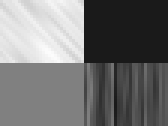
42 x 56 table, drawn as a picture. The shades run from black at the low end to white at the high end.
The table splits into 2 rows of 2 panels. Panel 1,1: very high, slanting down to the right, faint in contrast. Panel 1,2: very low, flat. Panel 2,1: middling, flat. Panel 2,2: low, streaked downward.
